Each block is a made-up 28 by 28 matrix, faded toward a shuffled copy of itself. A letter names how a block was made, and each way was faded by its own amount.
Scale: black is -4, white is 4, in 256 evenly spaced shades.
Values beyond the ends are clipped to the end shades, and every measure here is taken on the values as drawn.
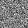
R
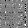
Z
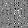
Z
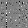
Z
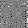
Z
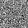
R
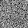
R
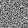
R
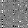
Z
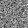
R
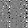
Z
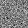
R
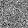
R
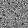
R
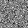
R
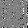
Z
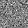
R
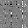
Z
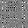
Z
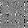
Z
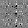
Z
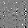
Z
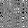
Z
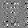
Z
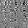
Z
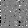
Z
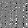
Z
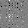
Z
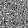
R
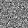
R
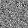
R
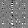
Z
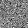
R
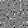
Z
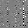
Z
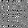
Z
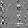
Z
